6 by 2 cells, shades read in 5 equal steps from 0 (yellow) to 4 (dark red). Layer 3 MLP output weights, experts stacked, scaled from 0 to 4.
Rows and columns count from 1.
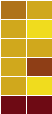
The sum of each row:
3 1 2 4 1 8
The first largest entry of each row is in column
1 1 1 2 1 1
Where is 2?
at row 1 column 1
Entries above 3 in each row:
0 0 0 0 0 2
